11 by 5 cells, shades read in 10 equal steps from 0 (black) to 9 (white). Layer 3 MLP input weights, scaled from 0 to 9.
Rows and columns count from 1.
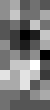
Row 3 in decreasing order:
7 4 4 3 2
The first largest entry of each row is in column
2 2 4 5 5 2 4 1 3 5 1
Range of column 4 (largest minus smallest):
8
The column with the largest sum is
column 2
